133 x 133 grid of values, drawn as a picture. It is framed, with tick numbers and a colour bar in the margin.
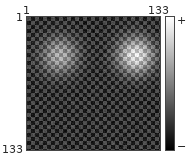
Bumps: two. Odd rows or columns: none. Ninth with the highest average: top right.
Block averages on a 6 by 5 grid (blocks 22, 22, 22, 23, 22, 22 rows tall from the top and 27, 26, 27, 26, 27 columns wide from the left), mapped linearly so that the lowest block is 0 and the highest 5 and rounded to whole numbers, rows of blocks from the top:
01011
24045
12023
00000
00000
00000
